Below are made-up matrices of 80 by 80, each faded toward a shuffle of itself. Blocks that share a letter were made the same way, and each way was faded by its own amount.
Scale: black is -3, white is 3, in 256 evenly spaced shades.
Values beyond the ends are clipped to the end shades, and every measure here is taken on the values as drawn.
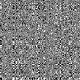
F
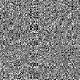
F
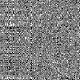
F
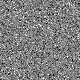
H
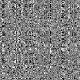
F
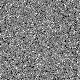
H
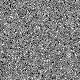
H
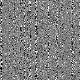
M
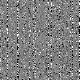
M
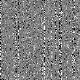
M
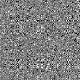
F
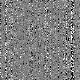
M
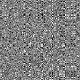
F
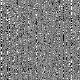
M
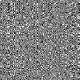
F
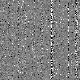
M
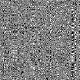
F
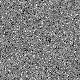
H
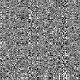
F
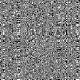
F
